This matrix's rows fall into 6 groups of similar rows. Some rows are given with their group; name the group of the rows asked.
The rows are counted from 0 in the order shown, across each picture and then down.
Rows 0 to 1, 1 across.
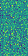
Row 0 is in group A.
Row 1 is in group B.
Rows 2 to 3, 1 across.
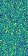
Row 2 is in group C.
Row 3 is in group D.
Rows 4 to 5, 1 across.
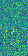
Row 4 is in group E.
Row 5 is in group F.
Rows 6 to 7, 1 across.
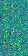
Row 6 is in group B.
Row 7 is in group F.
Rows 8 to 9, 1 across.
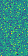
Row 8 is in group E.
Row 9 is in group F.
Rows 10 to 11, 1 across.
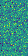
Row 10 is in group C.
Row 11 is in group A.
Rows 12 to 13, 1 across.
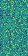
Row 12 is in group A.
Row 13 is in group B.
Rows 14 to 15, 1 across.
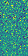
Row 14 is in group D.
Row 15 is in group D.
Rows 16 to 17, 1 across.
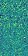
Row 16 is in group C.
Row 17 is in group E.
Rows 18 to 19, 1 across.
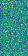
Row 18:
A
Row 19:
B
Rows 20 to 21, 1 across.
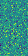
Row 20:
C
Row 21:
B
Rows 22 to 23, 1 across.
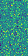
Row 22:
F
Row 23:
B
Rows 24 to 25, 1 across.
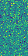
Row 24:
F
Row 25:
E
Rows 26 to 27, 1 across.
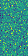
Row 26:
A
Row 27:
D
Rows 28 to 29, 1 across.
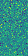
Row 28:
E
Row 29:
C
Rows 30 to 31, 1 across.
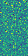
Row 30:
D
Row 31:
D
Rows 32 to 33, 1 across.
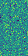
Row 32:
B
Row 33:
E
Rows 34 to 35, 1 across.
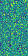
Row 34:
F
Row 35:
B
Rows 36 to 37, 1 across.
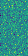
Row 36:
A
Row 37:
C
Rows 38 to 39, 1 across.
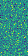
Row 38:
C
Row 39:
E
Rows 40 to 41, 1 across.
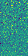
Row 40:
D
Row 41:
A
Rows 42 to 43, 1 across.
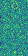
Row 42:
B
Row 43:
C
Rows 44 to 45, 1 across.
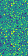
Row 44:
F
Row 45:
F
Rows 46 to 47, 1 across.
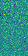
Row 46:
A
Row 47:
E
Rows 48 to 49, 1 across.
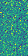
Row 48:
D
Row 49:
D
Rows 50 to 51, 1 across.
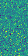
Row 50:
C
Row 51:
E
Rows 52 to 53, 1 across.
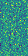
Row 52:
D
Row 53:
B
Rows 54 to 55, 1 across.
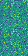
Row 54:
F
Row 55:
F
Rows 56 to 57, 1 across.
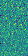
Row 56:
C
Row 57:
A
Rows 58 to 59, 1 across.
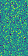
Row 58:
B
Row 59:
E
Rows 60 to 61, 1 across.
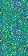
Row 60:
D
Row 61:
D
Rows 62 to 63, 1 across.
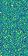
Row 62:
D
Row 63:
E
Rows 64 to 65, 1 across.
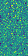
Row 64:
B
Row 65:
C
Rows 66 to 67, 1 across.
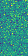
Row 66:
F
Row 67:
A
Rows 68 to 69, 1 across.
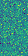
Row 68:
E
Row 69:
A
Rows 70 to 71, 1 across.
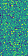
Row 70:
A
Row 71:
F
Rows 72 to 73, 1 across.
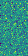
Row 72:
C
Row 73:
C
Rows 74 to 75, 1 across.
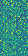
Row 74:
D
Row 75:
D
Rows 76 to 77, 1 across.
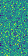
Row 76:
C
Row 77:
B
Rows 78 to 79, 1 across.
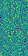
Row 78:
B
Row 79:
E
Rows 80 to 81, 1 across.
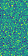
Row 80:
A
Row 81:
E
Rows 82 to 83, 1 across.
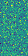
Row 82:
D
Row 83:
A
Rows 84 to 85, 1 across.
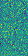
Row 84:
E
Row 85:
A
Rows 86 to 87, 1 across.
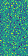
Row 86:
B
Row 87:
D
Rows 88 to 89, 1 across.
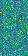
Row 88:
D
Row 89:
E
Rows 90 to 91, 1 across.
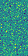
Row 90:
E
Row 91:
D
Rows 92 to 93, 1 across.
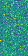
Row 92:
F
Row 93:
D
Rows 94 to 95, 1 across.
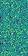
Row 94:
B
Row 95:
A
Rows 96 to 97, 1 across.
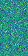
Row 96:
E
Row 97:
B
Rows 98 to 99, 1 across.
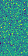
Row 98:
E
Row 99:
A
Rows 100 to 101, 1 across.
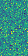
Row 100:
E
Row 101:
F
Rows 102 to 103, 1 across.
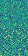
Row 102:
C
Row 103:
E
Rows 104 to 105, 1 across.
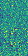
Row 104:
A
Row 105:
F
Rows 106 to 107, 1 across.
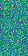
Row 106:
A
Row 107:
E
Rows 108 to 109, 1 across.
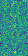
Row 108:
F
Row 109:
C
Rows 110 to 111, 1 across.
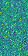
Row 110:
D
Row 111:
E
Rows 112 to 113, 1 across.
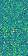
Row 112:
E
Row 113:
F
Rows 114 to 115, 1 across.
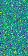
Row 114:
D
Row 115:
C
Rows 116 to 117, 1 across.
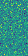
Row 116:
E
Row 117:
C
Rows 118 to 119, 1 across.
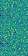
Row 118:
A
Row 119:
A
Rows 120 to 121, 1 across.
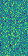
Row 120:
E
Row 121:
B
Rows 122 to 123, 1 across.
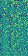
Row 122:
F
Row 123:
B
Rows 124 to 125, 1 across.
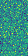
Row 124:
E
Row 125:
A
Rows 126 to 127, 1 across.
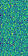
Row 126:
A
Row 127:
A
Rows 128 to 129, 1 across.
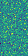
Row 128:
D
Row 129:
A
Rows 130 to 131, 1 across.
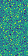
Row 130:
E
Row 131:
E
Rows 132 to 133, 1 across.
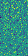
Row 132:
B
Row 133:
C
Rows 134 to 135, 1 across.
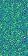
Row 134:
E
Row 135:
E
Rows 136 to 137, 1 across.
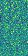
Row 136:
B
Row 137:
F
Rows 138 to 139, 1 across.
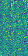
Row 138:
F
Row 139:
E
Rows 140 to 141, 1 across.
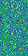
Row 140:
B
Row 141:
D
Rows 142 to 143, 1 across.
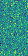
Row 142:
F
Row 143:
C
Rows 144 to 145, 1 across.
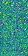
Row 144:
D
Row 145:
A
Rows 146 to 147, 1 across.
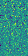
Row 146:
C
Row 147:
B
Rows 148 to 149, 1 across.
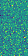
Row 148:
A
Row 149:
E
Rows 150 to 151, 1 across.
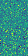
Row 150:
E
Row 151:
D
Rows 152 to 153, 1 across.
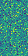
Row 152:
E
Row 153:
F
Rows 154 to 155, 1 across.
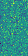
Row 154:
F
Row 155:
A
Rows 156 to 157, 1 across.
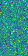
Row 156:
D
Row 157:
F
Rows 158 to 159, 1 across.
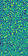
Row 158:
E
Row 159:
A
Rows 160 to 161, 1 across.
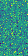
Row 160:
F
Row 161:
C
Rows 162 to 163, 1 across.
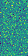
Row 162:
D
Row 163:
A
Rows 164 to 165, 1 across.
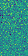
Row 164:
A
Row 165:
E
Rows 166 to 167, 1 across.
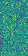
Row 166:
D
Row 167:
A
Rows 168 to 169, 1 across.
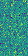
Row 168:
F
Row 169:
C
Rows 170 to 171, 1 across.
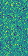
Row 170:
D
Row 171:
B
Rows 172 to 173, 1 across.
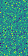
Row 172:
D
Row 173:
C
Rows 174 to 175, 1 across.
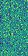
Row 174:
B
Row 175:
A
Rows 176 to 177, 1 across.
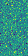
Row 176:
D
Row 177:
C
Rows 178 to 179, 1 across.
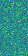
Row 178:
E
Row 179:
F
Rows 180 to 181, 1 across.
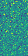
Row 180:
F
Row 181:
D
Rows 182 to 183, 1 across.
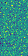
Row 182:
D
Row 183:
A
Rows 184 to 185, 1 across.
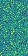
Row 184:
E
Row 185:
F
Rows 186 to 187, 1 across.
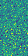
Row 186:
C
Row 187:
D
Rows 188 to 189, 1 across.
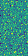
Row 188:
A
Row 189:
C
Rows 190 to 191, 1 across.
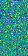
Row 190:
F
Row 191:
D
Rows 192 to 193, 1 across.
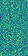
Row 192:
B
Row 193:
E
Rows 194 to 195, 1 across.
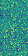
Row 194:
A
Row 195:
F
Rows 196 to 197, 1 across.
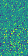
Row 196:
C
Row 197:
F
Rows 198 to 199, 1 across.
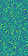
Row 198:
E
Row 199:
D
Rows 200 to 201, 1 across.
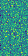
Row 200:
A
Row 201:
B
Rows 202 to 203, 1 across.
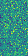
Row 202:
B
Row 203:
F
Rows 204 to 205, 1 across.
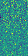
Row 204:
B
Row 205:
D
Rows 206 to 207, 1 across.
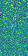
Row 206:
D
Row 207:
E
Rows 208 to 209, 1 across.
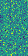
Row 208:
B
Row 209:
D
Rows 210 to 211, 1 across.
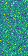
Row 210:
F
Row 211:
D
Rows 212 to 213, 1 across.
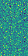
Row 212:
E
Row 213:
E
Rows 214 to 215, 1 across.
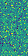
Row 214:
D
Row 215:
A
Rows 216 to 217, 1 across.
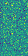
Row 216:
D
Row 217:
A
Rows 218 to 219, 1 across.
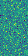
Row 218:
C
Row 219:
E
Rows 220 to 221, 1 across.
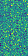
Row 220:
F
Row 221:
B
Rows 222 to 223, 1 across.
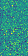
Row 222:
A
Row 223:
F
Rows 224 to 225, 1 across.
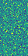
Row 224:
E
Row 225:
D
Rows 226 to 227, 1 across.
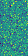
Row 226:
F
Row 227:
A
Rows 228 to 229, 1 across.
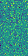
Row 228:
F
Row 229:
B
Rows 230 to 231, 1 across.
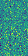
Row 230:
E
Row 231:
B
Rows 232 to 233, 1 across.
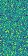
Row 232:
C
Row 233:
D
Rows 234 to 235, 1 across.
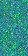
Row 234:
F
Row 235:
D
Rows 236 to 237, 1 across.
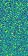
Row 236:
E
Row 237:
D
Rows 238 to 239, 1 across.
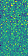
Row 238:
F
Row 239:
B
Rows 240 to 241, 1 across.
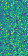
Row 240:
F
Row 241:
F
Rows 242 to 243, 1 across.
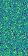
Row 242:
E
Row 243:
C
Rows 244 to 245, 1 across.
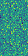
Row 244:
B
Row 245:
F
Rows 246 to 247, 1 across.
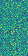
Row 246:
E
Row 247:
F
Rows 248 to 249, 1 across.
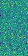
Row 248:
A
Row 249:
C
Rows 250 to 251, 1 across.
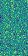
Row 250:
B
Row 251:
C
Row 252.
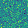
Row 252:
E
